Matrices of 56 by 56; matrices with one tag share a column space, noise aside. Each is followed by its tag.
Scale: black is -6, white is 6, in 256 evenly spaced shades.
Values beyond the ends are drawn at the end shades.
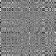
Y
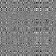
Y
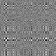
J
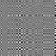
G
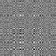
G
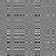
G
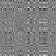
Y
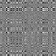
Y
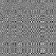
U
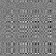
U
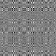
Y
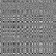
U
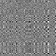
U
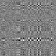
J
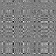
U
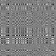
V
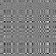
U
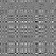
U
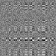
J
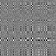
J
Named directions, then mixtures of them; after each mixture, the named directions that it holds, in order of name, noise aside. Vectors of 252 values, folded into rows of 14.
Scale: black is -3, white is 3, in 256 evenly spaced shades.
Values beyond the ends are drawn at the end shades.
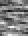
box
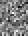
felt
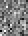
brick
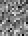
brick, felt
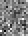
brick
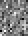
brick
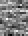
box, felt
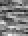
box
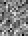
brick, felt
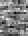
box, brick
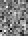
brick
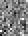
brick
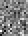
brick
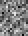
brick, felt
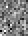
brick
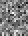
felt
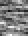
box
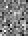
brick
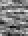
box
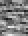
box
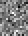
felt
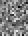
felt
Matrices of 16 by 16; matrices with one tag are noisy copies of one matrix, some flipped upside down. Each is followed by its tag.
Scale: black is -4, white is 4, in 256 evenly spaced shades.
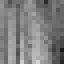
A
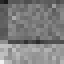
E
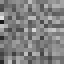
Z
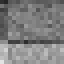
E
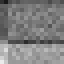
E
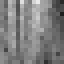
A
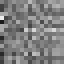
Z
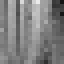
A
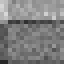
E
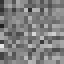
Z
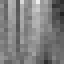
A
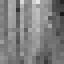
A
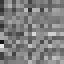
Z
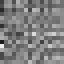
Z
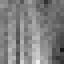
A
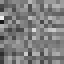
Z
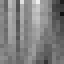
A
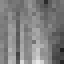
A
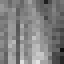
A
